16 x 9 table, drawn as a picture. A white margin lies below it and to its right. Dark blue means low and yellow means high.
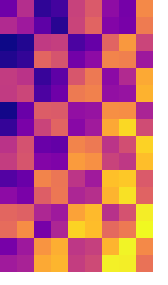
Values rise toward the bottom right. The ninth with the highest average is the bottom right. A checkerboard runs through the table. The top left is the ninth with the lowest average.
